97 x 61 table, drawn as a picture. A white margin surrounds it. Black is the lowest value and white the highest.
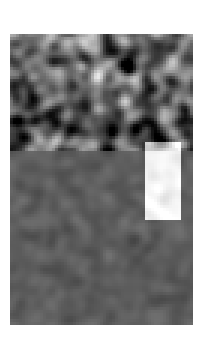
On average the colour sits 40% of the way up the scale. The bottom part is calmer, past a seam about 40% of the way down. The ninth with the highest average is the middle right. An odd patch, higher than its surroundings, sits in the middle right.
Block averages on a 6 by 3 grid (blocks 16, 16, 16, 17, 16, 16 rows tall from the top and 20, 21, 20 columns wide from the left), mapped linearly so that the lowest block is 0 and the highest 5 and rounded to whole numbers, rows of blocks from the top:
2 2 2 / 0 1 1 / 1 1 4 / 1 1 5 / 1 1 1 / 1 1 1
